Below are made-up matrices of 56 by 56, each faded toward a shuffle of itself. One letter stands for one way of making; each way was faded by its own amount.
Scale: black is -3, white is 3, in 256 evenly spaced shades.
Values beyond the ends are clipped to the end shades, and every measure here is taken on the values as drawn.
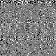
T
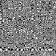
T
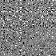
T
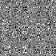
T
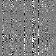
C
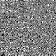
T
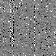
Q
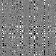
C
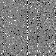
Q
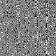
Q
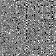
Q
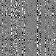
C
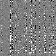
C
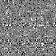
T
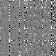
C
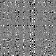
C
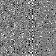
Q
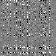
C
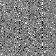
Q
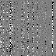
C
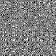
T
